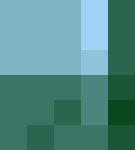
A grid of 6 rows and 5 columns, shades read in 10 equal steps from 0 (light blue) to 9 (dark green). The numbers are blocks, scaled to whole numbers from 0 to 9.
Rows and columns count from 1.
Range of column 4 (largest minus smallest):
6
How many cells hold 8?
2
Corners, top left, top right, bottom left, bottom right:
2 7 6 8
